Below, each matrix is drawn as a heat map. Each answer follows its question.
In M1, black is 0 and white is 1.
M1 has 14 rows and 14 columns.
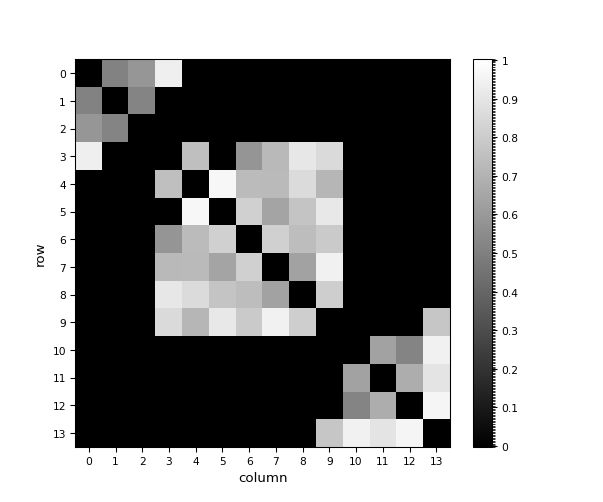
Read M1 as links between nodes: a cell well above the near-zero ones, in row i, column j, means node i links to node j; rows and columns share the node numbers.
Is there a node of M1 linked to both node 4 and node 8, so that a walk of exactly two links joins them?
yes
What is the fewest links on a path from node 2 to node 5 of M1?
4
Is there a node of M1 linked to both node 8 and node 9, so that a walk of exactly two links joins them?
yes
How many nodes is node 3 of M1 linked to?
6
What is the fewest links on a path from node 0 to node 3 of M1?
1
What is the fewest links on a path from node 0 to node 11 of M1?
4
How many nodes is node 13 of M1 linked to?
4
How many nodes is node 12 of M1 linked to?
3
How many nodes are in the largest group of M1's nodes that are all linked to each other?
6
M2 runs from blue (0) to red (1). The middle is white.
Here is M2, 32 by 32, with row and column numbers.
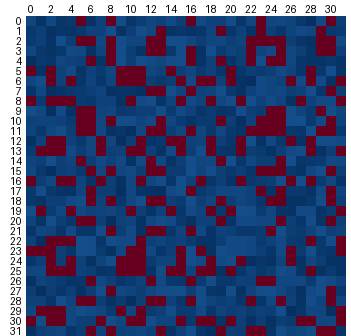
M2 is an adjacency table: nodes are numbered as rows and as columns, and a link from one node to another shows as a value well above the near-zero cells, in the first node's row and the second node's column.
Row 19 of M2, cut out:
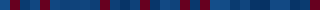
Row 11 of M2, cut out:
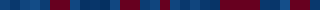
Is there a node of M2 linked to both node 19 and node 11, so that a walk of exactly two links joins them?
no
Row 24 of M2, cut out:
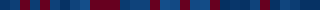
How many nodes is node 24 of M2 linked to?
9
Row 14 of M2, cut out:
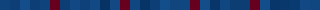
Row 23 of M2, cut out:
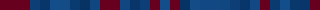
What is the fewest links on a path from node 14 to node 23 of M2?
3
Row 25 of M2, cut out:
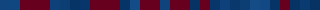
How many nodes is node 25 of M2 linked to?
12
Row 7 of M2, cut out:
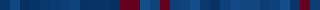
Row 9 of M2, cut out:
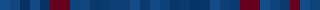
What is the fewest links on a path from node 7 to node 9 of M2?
4
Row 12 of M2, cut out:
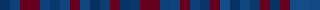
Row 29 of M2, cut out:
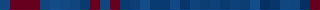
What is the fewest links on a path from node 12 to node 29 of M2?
2
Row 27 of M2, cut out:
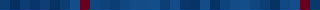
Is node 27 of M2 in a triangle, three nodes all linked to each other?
no
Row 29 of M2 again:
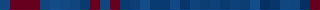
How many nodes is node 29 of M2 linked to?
6
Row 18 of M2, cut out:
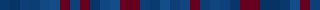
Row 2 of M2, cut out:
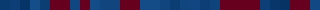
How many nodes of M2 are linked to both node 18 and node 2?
7
